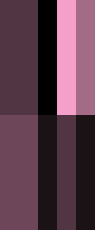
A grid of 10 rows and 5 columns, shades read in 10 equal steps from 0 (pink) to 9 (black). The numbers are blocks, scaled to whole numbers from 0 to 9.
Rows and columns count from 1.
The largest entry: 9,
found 5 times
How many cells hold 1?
0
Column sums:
55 55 85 30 55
